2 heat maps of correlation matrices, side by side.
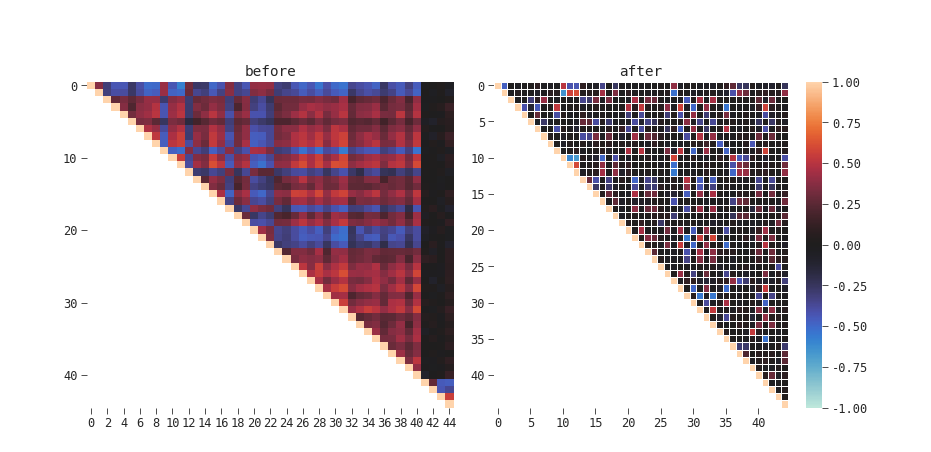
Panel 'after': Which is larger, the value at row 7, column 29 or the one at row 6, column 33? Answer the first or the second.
the second
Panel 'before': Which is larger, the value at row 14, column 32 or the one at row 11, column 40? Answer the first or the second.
the second
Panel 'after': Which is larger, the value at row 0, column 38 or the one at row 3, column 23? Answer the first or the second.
the second
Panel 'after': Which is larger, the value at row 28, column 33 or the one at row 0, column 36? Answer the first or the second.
the second
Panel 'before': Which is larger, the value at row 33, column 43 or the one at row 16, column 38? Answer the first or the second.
the second
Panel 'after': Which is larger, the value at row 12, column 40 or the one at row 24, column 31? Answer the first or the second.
the second
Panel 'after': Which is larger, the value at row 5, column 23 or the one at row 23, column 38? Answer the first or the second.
the second
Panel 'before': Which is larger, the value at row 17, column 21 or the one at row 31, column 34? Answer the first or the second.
the second
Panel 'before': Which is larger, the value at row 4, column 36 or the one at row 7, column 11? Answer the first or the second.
the second
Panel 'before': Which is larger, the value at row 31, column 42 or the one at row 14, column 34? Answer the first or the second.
the second
